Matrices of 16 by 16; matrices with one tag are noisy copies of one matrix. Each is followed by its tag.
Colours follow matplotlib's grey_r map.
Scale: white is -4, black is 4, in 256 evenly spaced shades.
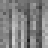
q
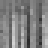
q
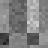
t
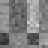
t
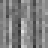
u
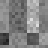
t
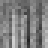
q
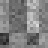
t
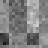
t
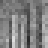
q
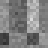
t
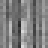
u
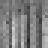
q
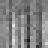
q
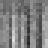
q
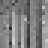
q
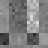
t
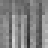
q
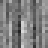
u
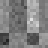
t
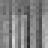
q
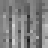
q
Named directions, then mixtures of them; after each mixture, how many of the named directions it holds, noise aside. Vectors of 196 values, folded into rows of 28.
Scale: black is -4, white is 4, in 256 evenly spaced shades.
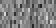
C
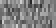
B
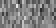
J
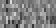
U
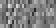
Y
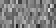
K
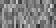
one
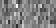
three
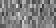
one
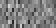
two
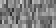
two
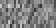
three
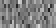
two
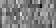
three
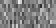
three
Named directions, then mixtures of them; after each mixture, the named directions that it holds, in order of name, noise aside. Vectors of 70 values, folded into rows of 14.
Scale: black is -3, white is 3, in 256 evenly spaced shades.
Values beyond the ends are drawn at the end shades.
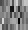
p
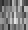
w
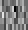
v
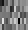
p, w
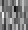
p, v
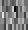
v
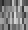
w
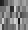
p, w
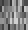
w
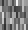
p, v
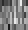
w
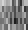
w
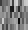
p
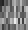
p, w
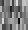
p, v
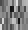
p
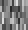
p, v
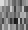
p, w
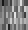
v, w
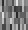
p, v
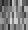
w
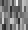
p, v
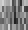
w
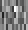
v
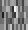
v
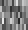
p, v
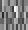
v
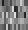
v, w
